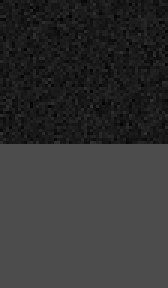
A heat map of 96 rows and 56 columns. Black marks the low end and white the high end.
The table splits into 2 rows of 1 panel. Panel 1,1: very low, fine-grained, faint in contrast. Panel 2,1: low, flat.
